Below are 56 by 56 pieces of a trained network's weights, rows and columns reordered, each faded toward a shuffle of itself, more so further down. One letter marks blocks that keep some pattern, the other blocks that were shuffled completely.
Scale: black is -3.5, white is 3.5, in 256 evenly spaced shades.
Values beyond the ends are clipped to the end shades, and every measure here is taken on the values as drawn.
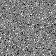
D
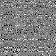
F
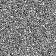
D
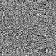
F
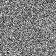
D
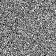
D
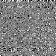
F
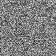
F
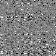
F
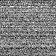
F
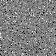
D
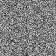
F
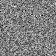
D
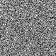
D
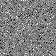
D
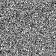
D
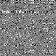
F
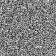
F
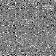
F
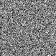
D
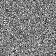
D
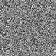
F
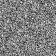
D
